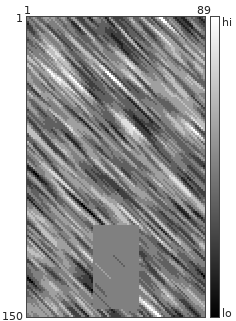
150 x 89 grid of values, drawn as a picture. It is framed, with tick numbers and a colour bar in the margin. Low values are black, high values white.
An odd patch, calmer than its surroundings, sits in the bottom middle. The bottom middle is the calmest part. Neither half mirrors the other. No overall slope runs across the table. The grain runs diagonally down to the right.
